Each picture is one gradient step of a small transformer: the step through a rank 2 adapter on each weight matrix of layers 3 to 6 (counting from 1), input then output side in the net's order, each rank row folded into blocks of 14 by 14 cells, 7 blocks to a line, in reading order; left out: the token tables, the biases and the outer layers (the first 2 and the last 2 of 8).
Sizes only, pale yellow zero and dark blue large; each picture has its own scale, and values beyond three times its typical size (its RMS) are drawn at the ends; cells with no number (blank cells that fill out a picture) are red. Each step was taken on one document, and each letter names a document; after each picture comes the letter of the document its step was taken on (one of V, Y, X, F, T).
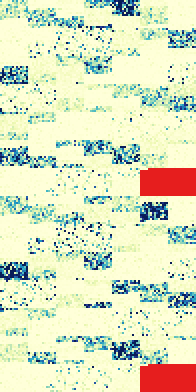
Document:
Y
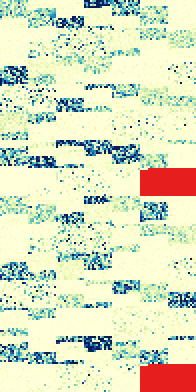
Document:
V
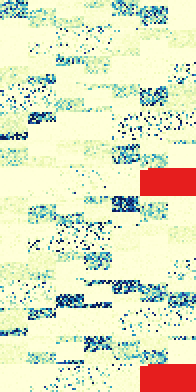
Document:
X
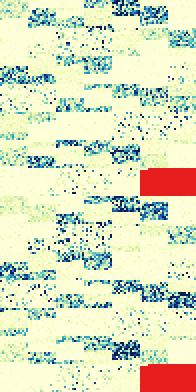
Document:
Y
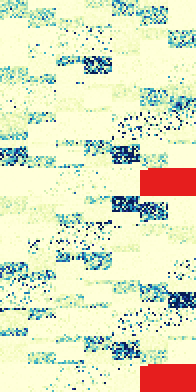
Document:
X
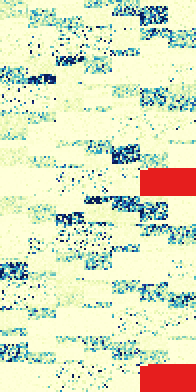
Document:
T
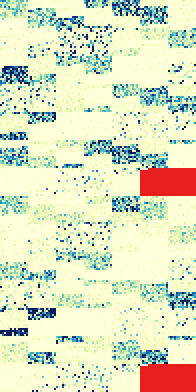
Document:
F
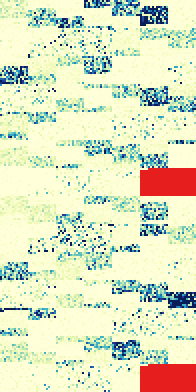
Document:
V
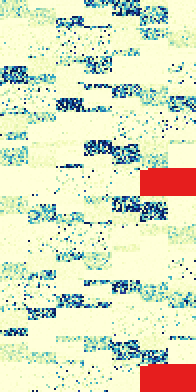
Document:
F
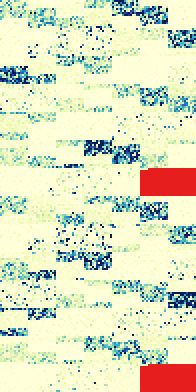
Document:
Y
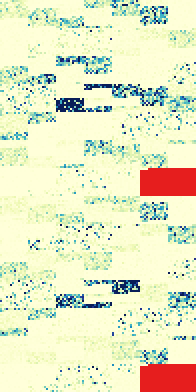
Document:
X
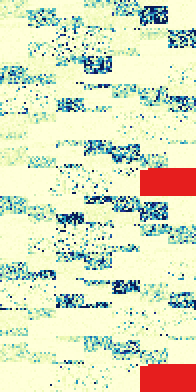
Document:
Y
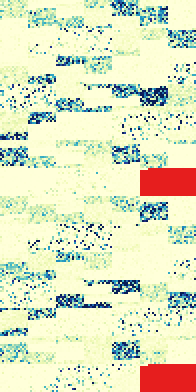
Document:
X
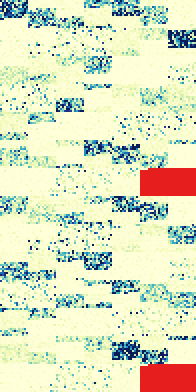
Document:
Y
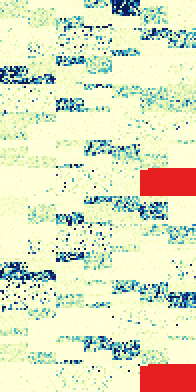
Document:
T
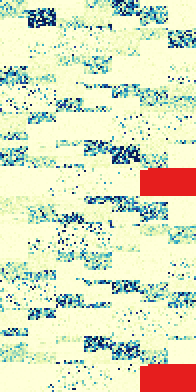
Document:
Y
